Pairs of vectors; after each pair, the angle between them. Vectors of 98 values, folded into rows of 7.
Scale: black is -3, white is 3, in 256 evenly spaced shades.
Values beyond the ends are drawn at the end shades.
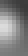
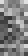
partly opposed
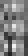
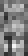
nearly parallel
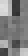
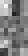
nearly parallel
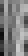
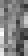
nearly opposite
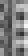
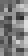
nearly parallel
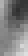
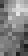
nearly opposite
